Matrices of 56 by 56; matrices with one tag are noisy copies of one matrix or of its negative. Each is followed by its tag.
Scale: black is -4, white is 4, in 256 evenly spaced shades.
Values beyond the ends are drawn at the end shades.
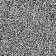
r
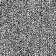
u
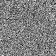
r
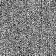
u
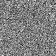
r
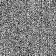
u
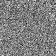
r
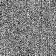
u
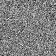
r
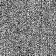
u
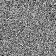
r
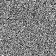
r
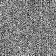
u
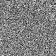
r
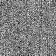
u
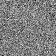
r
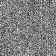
u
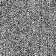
u
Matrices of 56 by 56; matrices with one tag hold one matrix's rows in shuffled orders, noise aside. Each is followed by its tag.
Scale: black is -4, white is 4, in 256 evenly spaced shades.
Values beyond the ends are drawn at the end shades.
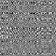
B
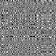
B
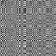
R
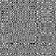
B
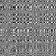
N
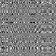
B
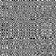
B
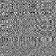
B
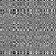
N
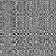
N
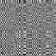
R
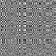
R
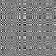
R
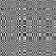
R
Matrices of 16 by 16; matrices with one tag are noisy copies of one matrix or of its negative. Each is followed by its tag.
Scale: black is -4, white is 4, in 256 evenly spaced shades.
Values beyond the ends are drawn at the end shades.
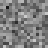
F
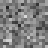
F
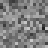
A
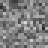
A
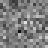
A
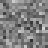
A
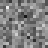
F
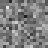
F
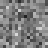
F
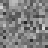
A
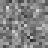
F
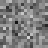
F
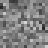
A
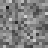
F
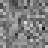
A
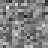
F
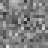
A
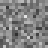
F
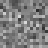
A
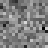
A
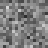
F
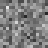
F
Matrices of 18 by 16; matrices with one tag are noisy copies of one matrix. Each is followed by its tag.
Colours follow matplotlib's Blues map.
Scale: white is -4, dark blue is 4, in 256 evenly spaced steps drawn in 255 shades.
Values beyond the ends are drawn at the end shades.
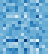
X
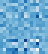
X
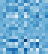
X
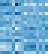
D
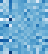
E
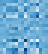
X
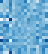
E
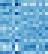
D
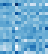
D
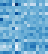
D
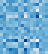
X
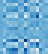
X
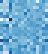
E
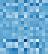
X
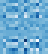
X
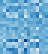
X
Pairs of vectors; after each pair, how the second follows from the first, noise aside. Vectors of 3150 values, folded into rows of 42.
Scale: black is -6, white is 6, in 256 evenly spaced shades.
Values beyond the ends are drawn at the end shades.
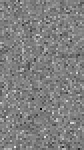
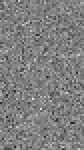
negated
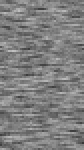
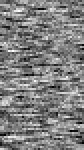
scaled up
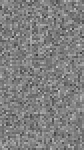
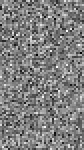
scaled up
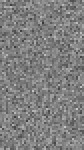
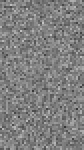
negated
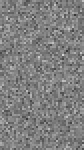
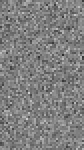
negated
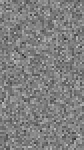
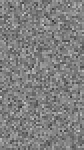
wrapped around
